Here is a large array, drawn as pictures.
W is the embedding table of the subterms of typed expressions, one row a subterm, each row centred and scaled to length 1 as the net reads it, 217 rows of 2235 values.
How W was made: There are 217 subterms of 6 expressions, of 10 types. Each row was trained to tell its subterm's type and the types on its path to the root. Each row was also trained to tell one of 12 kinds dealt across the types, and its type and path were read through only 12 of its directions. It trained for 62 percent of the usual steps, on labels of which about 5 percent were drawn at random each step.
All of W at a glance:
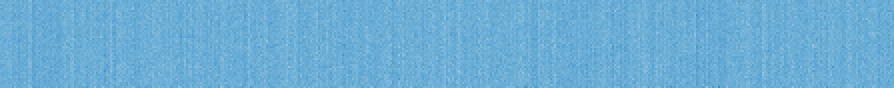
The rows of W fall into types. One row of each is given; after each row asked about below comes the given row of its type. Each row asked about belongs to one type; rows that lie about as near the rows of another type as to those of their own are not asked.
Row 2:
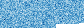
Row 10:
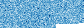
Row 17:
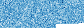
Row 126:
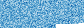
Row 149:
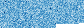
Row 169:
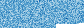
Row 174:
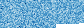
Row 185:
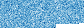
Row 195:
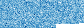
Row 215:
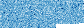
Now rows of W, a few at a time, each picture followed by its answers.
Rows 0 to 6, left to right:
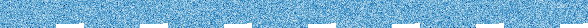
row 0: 126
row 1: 10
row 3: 126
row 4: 17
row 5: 10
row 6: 169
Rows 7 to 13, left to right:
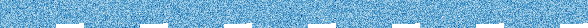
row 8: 126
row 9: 17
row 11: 149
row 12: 169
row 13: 169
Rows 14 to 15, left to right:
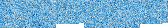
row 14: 174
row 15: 126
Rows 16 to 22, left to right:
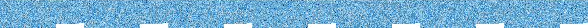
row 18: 17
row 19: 185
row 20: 174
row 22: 126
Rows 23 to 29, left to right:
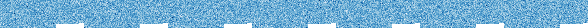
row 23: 174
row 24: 185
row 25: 215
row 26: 10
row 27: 215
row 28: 149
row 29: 10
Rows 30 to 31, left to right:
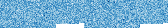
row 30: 174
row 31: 174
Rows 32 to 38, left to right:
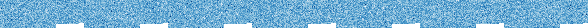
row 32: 17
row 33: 2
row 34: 17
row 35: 17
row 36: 10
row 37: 195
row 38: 149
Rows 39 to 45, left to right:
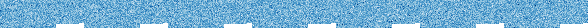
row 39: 149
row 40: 149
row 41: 174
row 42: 149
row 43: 10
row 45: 215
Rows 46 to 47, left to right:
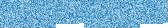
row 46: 215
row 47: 149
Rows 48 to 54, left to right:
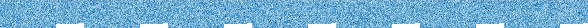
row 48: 169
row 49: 149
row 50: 149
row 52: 10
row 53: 195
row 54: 185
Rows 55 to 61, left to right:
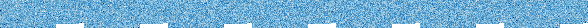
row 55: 126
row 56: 10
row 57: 126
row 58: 10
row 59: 169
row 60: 185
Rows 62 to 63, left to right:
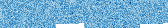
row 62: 17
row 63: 149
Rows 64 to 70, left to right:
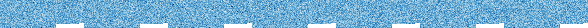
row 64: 126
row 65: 215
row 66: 126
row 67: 185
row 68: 195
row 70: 149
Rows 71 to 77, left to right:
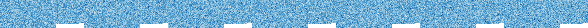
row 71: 174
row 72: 17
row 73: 169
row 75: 17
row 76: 169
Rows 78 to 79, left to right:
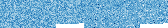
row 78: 215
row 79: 185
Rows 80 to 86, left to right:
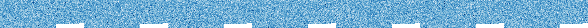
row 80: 169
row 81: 185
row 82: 10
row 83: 195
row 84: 174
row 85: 185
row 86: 185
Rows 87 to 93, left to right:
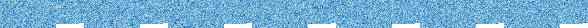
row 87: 17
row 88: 10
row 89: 2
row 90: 17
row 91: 169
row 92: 17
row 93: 185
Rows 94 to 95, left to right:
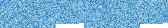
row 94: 10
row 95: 149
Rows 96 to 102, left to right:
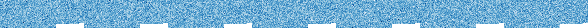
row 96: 169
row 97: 215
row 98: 17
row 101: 215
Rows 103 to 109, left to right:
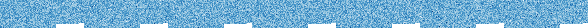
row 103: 17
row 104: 169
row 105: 149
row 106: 169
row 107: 174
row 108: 17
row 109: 185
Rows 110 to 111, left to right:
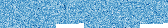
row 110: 17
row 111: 10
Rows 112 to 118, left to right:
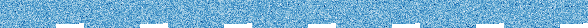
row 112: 10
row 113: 10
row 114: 174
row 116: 126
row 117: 195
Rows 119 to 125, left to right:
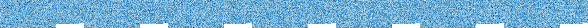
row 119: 126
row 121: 169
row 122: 10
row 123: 174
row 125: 17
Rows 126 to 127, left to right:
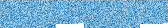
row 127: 2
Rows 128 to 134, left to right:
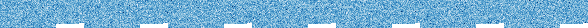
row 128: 195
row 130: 215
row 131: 17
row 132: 149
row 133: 17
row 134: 215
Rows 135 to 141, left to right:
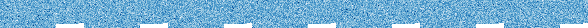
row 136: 126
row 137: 215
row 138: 149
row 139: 149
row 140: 10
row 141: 126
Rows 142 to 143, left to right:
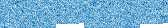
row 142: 149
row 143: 149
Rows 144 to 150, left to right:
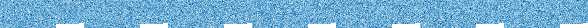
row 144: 2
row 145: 2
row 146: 10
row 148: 195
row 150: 2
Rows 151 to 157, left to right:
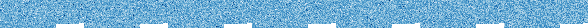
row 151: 126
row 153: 126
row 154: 195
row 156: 2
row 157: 174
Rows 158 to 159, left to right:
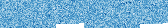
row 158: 2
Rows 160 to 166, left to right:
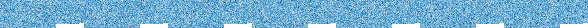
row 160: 2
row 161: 195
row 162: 174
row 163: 215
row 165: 149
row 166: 126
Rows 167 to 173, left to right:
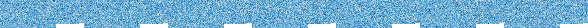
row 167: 215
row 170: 17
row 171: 10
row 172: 149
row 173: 215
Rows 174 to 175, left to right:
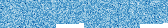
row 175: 17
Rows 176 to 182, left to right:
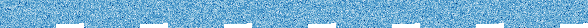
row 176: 149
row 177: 149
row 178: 17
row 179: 195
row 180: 174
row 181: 169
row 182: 185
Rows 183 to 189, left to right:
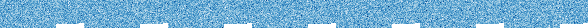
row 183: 169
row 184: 174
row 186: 215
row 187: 10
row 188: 215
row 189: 2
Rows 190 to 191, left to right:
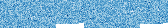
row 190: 10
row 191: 215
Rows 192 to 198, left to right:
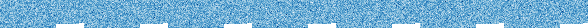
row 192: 126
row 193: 174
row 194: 195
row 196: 2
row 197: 10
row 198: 10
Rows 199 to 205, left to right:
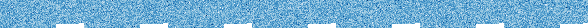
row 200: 2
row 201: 185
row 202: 2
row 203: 17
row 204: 10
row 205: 174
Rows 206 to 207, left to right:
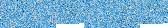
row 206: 2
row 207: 126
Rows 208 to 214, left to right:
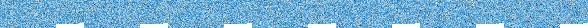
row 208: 149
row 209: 126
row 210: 126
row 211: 195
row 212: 17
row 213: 149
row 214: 2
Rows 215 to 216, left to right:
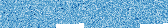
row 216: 126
